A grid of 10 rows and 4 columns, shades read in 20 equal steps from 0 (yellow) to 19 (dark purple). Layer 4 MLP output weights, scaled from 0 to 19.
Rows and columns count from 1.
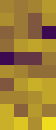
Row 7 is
12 6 4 5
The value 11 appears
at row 3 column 1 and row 9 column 2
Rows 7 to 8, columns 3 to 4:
4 5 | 7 5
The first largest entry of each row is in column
2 3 4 1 1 3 1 1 2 3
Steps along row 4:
down down up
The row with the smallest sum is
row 10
